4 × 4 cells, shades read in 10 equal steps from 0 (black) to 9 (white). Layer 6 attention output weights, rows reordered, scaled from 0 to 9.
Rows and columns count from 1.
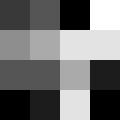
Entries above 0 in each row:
3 4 4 2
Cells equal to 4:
0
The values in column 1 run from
0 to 5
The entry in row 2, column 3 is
8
